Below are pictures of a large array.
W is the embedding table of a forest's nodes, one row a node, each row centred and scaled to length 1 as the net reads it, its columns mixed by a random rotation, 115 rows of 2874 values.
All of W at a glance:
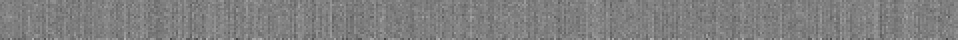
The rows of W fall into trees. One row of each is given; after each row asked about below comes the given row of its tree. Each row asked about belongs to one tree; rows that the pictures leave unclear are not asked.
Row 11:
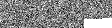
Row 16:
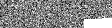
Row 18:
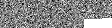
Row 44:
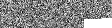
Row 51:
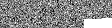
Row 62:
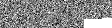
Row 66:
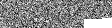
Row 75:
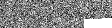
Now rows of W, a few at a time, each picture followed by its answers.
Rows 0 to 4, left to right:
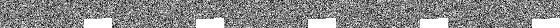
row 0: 18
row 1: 62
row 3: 44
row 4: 11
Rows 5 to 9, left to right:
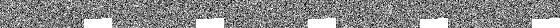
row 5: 44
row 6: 18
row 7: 16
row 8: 62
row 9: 62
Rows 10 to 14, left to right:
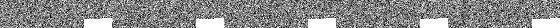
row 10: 18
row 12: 18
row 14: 75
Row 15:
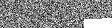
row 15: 75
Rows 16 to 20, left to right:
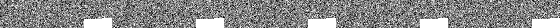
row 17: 75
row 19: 75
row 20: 18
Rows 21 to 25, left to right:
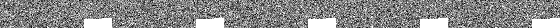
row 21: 11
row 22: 44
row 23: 11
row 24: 51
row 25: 11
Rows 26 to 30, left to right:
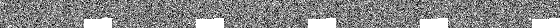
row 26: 62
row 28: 51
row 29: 16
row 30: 62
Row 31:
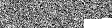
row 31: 62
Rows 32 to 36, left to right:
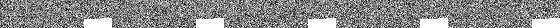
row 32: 16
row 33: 51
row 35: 51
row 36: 18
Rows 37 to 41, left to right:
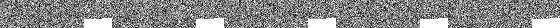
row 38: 51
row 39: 75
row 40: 44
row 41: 16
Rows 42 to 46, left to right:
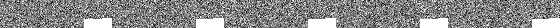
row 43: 18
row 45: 75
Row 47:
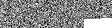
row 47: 18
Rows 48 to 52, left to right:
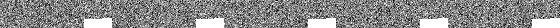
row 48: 75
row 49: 51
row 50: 51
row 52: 51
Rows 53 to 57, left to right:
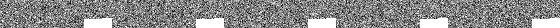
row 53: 51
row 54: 75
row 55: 51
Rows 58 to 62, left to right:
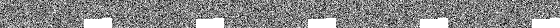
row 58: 62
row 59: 18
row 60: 18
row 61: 62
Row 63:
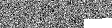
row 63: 51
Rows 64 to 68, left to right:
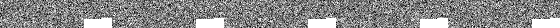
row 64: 62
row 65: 44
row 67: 62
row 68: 66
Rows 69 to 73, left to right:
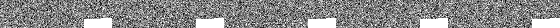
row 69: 18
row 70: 51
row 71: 75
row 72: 18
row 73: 51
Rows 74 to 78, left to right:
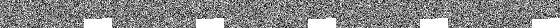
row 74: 75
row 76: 62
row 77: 18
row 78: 44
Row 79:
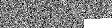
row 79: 18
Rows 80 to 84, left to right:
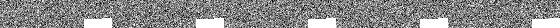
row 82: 66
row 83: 66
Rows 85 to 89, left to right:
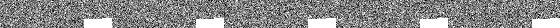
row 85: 51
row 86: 66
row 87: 16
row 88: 62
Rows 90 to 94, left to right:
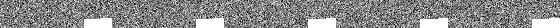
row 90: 18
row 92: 51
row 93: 66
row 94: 62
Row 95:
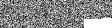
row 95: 62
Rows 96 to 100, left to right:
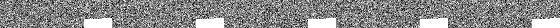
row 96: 75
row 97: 16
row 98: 51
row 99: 16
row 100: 51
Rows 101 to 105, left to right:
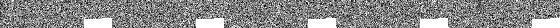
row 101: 16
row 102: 75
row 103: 62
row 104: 75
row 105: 44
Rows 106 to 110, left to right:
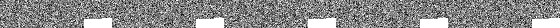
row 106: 75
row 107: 62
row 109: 62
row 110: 18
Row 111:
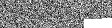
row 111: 75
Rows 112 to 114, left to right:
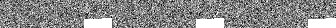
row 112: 75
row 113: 75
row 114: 18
